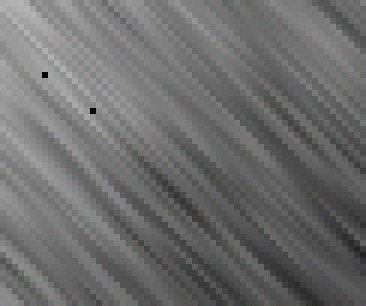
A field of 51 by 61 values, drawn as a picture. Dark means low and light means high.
Lone odd cells: 2, each lower than its neighbours. Ninth with the highest average: top left. Slope: up to the top left. Ninth with the lowest average: bottom right.
